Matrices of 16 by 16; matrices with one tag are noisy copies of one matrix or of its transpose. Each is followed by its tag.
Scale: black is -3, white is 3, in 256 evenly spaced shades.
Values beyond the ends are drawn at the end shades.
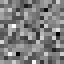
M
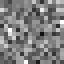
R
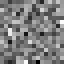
R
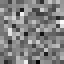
R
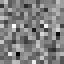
M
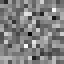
M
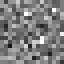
M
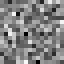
R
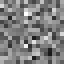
M
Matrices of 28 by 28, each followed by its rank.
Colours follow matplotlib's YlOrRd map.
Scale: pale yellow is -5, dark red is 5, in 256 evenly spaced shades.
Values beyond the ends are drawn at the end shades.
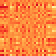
three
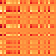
one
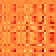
two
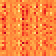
three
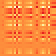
one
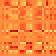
two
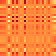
one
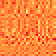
three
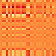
one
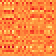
three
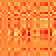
two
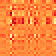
two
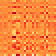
two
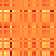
one
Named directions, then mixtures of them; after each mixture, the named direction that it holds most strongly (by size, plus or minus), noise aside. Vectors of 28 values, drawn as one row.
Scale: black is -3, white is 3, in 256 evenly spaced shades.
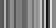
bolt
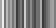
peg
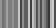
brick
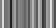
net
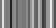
net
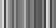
bolt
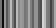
net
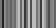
peg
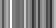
net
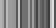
brick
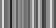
net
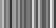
net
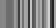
brick
